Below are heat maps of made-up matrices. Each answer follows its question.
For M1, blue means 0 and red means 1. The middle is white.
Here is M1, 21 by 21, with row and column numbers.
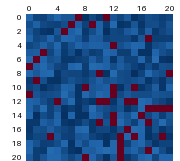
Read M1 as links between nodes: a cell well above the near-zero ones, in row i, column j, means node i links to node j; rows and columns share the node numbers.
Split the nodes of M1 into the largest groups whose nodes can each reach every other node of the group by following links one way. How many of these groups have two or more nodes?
3
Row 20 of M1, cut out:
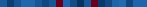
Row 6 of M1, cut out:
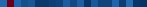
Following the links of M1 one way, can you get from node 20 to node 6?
no
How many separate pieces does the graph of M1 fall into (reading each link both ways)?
3
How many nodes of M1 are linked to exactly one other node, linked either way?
9
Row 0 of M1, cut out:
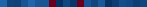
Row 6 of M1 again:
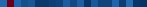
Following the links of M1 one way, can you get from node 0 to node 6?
no
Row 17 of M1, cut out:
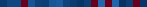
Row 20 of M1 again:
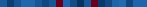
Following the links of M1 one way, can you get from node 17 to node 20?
yes
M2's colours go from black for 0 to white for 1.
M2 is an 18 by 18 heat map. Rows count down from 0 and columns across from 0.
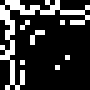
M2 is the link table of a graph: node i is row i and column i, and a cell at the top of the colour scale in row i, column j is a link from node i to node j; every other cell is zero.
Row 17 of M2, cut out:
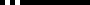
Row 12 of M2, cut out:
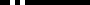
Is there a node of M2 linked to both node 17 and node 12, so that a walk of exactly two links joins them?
no
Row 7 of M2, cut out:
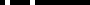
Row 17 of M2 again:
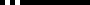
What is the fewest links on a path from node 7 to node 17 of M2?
2
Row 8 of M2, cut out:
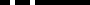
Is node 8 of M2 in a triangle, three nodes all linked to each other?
yes
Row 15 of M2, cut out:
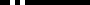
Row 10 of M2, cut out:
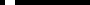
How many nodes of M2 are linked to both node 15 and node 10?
1
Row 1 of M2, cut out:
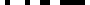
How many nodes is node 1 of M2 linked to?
9
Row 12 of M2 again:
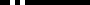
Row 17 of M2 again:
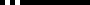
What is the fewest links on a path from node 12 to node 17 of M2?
3
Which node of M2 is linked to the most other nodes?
node 2
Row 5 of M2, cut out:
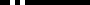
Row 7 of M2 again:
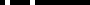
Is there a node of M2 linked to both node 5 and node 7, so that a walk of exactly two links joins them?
no
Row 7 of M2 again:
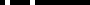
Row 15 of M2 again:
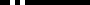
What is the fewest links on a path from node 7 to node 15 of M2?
3
